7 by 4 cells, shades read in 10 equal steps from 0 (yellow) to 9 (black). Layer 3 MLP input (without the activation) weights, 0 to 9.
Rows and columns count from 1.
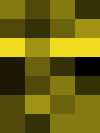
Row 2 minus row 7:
0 0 1 -1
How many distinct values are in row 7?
3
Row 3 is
0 3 0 0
